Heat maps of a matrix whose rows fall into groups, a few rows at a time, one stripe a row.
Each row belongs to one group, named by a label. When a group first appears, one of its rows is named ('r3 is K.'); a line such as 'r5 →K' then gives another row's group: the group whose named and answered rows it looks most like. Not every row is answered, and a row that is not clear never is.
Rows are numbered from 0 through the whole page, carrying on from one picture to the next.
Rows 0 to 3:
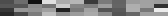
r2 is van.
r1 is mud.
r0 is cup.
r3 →cup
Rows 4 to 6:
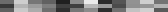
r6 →van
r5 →van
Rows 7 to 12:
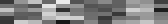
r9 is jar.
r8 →cup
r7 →mud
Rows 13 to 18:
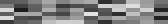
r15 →jar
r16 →van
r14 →jar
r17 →jar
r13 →cup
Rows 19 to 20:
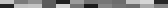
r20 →mud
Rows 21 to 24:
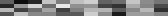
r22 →mud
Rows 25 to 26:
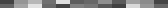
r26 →van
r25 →mud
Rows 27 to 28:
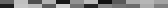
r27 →van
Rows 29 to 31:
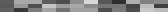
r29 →van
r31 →cup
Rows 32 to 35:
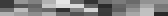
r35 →jar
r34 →van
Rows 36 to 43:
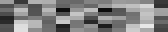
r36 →jar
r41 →mud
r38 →van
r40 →mud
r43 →van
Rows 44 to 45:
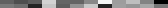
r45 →cup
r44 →jar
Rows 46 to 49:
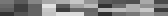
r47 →cup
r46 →cup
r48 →jar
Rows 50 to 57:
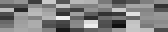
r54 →mud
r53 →van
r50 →cup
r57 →jar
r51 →mud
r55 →van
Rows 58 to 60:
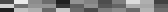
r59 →jar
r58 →van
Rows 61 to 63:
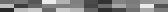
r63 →mud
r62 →jar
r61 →cup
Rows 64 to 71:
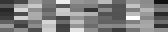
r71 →cup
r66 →mud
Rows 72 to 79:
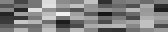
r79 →cup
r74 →jar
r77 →van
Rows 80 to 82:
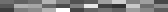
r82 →mud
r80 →jar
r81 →van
